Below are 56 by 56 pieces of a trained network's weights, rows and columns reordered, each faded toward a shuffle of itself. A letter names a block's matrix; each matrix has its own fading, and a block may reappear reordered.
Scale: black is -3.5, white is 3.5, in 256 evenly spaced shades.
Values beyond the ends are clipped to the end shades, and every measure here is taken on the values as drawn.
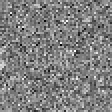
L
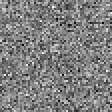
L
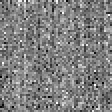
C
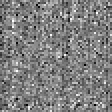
C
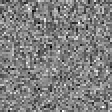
L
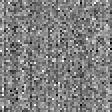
C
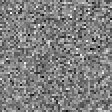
L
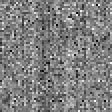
C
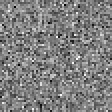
L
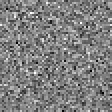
L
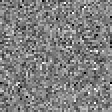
L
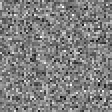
L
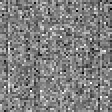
C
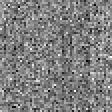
C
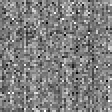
C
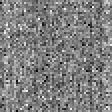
C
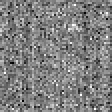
C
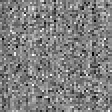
C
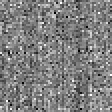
C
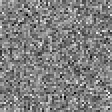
L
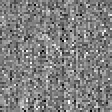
C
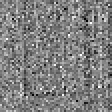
C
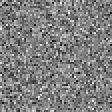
L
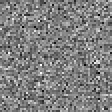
L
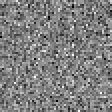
L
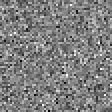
L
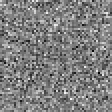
L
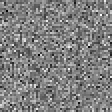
L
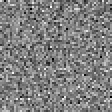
L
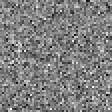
L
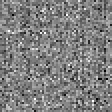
C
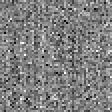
C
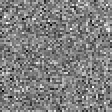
L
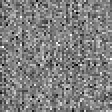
C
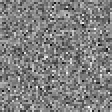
L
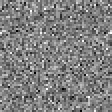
L
